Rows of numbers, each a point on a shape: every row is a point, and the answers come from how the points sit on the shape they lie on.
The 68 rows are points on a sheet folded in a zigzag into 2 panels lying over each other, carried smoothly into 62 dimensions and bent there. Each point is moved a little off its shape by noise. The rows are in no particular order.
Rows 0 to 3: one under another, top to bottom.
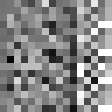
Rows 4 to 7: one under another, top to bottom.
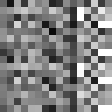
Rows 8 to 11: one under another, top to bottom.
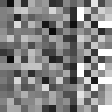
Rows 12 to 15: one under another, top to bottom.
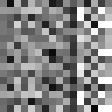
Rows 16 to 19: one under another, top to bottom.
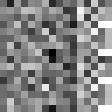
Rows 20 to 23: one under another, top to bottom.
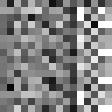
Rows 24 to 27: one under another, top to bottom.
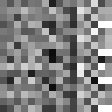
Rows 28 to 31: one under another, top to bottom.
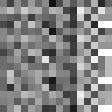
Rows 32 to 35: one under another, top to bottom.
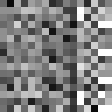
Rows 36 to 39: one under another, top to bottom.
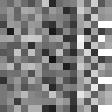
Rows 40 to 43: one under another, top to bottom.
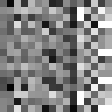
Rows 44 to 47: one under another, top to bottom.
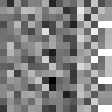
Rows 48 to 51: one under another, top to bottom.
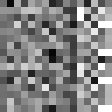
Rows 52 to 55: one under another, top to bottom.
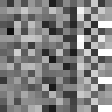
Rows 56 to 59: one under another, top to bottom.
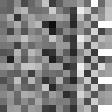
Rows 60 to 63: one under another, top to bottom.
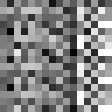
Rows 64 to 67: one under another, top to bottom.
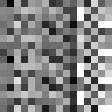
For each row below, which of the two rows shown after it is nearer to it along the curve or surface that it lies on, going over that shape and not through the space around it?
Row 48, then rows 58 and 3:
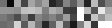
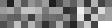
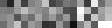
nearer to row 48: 58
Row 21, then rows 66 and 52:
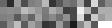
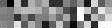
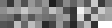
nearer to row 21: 66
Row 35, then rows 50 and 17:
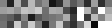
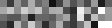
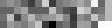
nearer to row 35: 50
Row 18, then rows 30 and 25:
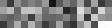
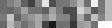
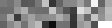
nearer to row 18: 30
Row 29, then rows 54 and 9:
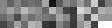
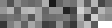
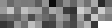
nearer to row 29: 9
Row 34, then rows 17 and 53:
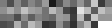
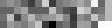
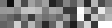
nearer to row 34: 17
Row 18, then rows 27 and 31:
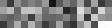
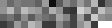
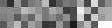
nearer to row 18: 31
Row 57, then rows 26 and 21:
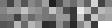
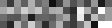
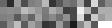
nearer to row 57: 26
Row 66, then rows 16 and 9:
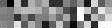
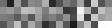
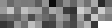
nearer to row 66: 16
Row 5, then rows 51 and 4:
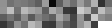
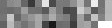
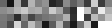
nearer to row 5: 4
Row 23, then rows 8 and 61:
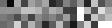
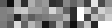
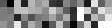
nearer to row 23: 61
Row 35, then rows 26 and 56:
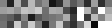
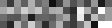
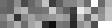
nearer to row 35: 26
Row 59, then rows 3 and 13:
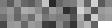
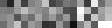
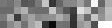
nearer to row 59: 3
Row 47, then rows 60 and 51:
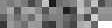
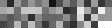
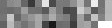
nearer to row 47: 51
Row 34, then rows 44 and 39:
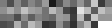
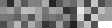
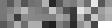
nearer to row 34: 39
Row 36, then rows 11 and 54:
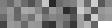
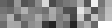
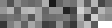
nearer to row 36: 54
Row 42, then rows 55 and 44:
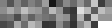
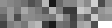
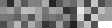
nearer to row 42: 55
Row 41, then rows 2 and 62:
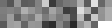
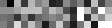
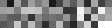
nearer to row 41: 62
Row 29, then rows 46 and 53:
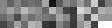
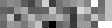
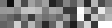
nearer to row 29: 46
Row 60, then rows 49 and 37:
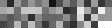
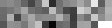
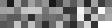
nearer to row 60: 37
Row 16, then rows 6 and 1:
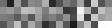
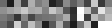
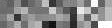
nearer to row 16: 6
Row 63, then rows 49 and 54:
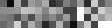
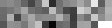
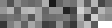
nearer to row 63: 54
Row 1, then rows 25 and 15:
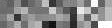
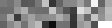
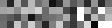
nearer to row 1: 25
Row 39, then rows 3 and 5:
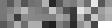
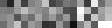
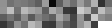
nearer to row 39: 5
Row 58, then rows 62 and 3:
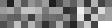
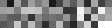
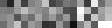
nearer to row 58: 62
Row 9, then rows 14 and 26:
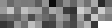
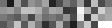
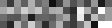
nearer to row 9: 26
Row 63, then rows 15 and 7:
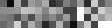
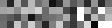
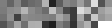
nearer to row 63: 15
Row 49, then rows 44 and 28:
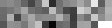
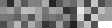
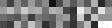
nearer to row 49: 28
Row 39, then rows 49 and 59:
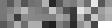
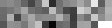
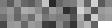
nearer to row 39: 49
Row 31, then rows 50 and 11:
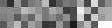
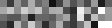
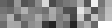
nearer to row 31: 11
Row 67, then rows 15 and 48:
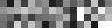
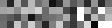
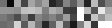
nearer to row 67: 15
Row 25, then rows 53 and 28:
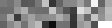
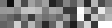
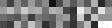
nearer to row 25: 28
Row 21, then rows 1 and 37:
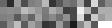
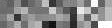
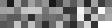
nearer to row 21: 37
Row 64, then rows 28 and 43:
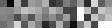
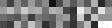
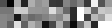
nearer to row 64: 43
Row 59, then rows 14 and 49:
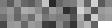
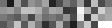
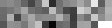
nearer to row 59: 14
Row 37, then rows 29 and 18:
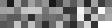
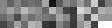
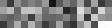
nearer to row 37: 18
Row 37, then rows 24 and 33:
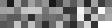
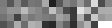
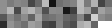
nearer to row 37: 33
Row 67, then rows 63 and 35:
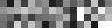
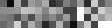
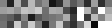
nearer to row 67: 35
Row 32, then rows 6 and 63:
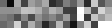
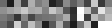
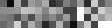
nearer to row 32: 63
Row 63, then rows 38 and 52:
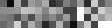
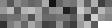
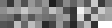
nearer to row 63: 38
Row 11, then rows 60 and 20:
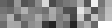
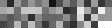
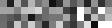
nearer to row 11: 60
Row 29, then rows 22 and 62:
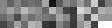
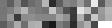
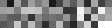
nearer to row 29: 22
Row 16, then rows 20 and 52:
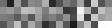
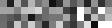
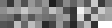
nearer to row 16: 20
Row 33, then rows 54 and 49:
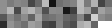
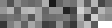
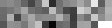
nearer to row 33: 54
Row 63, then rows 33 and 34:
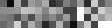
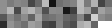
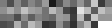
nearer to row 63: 33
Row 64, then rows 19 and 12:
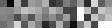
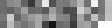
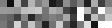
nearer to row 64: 12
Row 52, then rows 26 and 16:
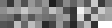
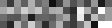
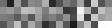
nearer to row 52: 26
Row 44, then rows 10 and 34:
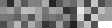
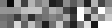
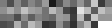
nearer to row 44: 10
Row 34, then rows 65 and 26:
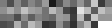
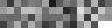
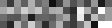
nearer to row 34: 26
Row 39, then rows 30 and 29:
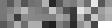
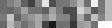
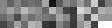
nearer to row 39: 29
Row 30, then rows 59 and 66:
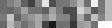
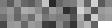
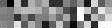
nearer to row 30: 59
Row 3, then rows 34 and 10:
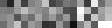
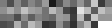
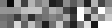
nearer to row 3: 10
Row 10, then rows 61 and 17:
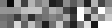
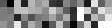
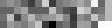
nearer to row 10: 61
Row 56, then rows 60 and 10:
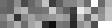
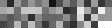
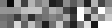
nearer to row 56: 10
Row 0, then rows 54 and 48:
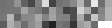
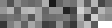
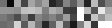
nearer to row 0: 54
